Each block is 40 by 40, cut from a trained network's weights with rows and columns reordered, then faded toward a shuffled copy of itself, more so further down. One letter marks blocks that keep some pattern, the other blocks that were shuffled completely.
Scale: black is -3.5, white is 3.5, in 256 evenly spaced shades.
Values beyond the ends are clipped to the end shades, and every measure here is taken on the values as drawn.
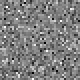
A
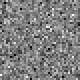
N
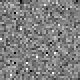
N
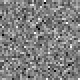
N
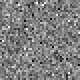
N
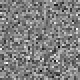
N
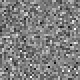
N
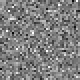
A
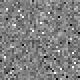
N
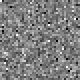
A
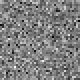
A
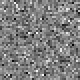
A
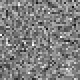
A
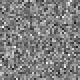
N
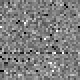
A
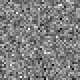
N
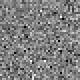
N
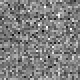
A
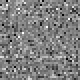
A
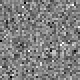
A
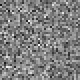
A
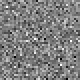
N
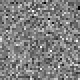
N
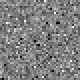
N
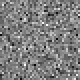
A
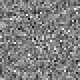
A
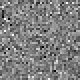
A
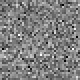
A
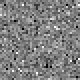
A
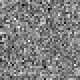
N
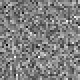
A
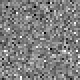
N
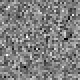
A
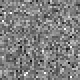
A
